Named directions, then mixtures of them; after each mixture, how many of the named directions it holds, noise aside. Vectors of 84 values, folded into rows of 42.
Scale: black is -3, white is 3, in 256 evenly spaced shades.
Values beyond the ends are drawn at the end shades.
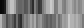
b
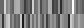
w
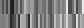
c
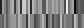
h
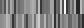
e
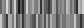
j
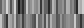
one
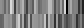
three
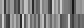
one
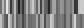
one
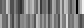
three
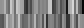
three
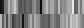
three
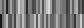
one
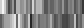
three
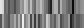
two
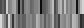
three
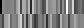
two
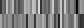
three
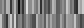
one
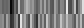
one
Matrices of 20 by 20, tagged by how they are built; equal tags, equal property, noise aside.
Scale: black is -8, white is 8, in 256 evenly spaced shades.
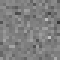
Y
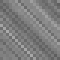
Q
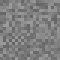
Y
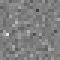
Y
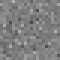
Y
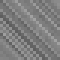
Q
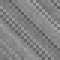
Q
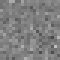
Y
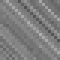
Q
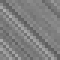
Q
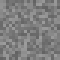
Y
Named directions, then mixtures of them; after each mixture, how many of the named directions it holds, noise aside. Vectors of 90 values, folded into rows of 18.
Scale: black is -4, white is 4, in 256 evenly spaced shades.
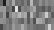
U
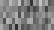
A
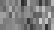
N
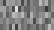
two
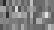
one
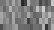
one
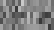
three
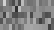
three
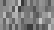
three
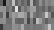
one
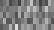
one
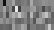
one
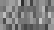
two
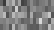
three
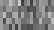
two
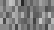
three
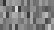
two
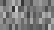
three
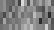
two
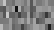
one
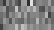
three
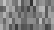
three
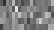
two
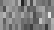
two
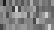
one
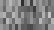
two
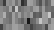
two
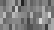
three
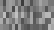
three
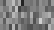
three
